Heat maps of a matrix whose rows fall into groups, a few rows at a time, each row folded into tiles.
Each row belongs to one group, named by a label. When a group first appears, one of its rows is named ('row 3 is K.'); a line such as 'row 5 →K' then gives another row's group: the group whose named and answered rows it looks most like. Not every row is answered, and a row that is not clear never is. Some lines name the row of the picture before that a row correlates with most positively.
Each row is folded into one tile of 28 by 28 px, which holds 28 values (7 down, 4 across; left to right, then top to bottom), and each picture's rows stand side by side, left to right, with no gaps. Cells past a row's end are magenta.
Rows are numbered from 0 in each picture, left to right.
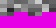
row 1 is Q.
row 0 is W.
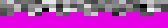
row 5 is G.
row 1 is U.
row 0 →Q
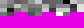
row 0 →W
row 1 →Q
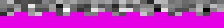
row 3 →G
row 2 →G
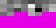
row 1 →W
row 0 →W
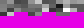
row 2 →G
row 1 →Q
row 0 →Q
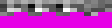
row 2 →G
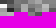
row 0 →W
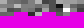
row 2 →G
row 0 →W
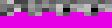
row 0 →Q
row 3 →W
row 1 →W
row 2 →W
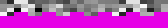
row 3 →Q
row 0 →U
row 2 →W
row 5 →W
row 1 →W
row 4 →U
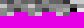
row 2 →U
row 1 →W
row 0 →W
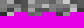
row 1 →W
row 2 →Q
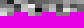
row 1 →W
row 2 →G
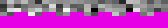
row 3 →W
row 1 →U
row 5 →W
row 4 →U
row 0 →G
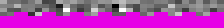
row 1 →Q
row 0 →W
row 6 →W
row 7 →W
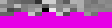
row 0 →W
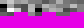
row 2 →W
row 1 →W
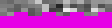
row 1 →Q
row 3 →G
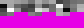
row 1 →G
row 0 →G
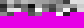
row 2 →U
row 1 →G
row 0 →G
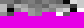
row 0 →W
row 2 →U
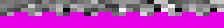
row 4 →G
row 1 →W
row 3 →Q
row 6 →W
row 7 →U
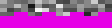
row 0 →W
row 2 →W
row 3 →Q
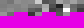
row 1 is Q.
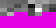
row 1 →G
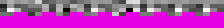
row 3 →G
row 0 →G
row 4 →U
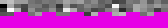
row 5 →W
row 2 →G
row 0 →G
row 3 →Q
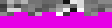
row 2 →U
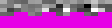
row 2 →G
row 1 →Q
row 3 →G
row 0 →W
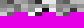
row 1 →U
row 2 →U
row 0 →U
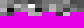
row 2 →Q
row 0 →W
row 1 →W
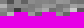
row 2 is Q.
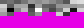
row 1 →G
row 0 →W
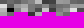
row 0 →W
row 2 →Q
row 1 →Q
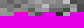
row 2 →Q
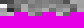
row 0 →W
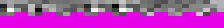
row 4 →G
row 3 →G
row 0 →G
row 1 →W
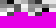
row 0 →U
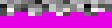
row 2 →U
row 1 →U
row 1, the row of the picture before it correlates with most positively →0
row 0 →G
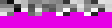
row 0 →U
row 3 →U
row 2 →U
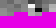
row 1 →W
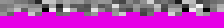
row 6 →U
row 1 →U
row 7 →W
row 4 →W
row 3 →G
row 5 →Q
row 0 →Q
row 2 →G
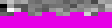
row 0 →G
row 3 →U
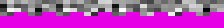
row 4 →G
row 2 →G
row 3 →U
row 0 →G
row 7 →W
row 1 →W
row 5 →W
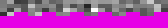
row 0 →Q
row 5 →Q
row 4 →W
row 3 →G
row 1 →W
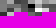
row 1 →G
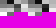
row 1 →U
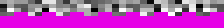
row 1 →U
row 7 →G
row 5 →U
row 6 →U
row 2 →U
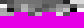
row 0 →W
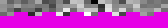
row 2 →U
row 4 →U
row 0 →W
